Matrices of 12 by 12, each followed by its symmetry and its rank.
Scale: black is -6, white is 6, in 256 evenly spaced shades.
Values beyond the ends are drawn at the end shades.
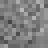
antisymmetric, full rank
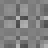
symmetric, rank one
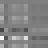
neither, rank one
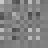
symmetric, rank two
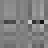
neither, rank one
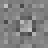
symmetric, rank two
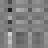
neither, rank one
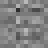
neither, rank two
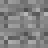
neither, rank two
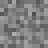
antisymmetric, full rank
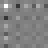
symmetric, rank one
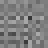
neither, rank two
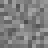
antisymmetric, full rank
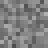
antisymmetric, full rank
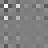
symmetric, rank one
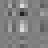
neither, rank one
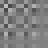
symmetric, rank one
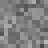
antisymmetric, full rank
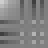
symmetric, rank one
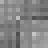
symmetric, rank two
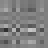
neither, rank one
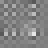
symmetric, rank two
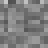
neither, rank two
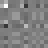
symmetric, rank two
